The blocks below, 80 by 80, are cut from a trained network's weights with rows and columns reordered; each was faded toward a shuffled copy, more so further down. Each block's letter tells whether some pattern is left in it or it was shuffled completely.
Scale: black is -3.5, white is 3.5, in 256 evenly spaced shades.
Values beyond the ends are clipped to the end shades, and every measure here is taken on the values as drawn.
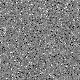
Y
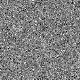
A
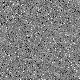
Y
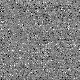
A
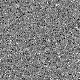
A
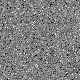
Y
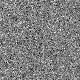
Y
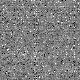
A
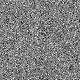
A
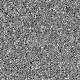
A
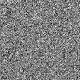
A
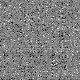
A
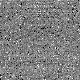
A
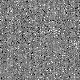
A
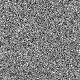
Y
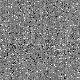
A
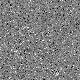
Y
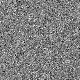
Y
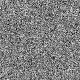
Y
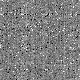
A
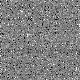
A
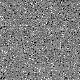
A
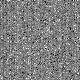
A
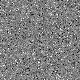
Y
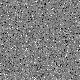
Y
